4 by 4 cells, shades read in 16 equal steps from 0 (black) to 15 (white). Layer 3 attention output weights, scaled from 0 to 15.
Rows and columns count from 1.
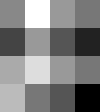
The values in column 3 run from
5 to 9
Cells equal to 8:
1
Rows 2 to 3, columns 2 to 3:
9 5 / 13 9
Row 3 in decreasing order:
13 10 9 7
